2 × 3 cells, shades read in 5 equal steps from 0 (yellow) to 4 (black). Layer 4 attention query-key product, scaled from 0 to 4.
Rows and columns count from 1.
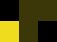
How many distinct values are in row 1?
2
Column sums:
4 6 7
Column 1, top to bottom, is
4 0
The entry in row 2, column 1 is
0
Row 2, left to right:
0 3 4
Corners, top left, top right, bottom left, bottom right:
4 3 0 4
